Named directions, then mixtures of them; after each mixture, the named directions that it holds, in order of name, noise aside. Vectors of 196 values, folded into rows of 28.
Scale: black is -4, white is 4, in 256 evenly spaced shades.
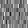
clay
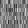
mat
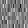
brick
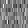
brick, mat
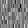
brick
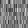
mat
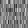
mat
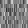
clay, mat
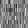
mat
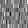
clay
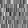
clay, mat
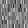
brick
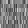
mat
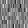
brick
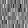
brick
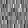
brick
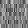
clay, mat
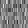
brick, mat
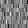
clay
